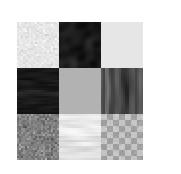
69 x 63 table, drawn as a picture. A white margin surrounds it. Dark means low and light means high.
The table splits into 3 rows of 3 panels. Panel 1,1: very high, fine-grained, faint in contrast. Panel 1,2: very low, blotchy, faint in contrast. Panel 1,3: very high, flat. Panel 2,1: very low, streaked across, faint in contrast. Panel 2,2: high, flat. Panel 2,3: low, streaked downward. Panel 3,1: middling, fine-grained. Panel 3,2: very high, streaked across, faint in contrast. Panel 3,3: high, checkered.
